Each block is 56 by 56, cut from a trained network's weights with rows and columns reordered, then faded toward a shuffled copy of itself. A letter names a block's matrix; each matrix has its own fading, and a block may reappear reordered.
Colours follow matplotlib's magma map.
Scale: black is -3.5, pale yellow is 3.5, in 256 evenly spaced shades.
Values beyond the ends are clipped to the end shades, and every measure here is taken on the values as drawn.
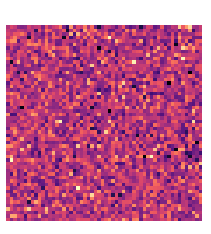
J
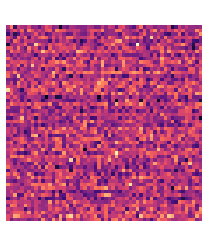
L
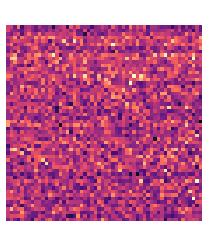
L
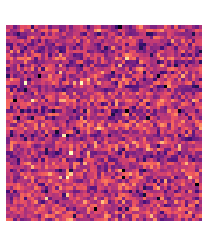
L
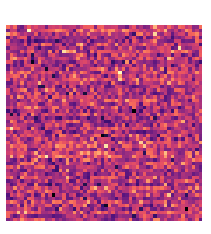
L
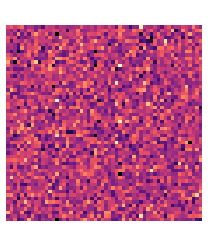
J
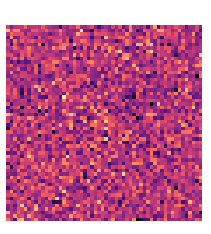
J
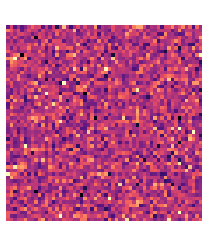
J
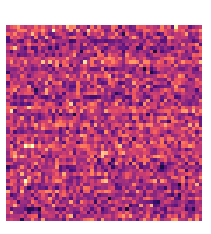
L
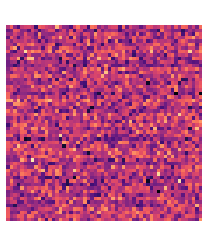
L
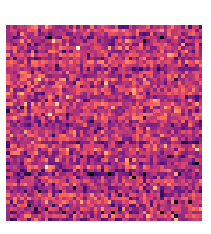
L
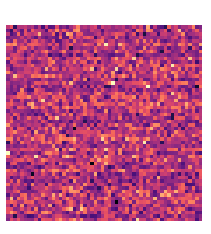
L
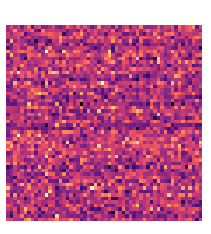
L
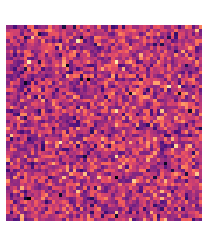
J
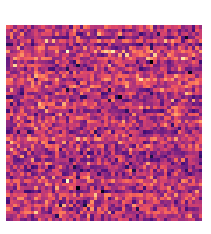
L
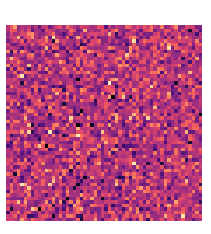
J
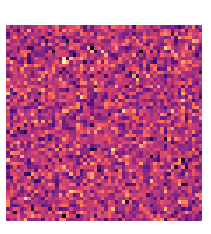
J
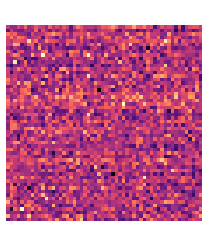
L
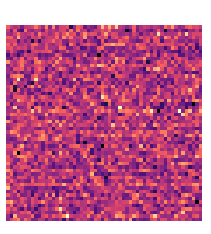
L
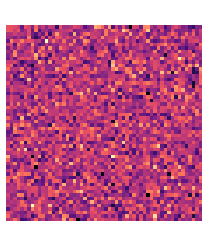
J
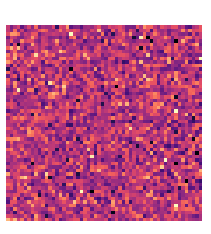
J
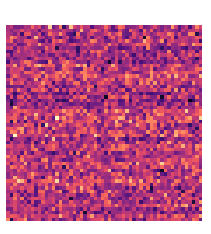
L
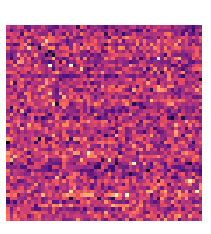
L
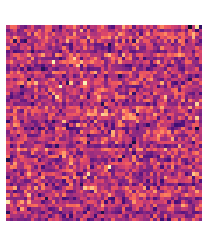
L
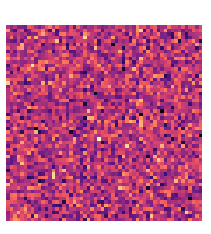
J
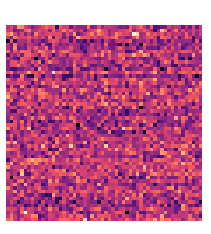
L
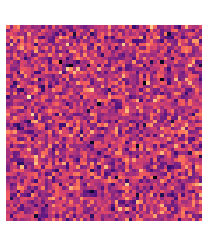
J
